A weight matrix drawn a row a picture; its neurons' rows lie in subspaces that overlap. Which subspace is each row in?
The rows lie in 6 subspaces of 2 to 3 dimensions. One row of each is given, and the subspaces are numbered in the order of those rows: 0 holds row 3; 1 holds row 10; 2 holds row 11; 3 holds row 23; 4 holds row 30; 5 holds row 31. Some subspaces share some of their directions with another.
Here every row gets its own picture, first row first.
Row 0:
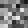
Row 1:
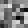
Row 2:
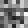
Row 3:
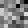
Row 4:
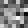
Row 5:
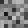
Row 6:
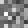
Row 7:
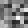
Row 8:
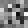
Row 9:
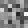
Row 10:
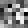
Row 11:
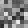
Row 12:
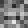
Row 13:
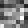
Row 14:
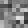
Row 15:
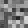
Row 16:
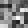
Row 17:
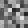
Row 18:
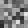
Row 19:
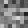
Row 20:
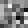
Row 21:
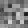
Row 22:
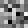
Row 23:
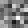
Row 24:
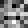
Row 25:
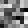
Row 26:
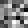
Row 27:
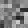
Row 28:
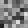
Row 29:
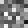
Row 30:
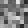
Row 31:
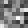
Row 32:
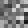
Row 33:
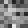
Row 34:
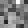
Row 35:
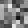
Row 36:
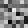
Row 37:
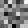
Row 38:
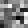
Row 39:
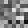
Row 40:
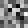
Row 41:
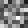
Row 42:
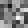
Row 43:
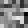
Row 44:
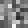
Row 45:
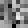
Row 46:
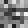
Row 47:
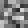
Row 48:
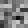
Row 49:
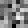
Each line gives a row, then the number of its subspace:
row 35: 4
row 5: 2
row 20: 1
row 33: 4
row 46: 4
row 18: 2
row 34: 4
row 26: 3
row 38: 5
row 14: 0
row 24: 3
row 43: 5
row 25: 5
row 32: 0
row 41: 5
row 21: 1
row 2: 5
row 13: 3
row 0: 0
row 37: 5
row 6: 2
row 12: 3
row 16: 0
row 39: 0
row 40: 1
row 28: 2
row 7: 3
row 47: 1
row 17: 1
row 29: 2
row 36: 0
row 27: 2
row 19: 4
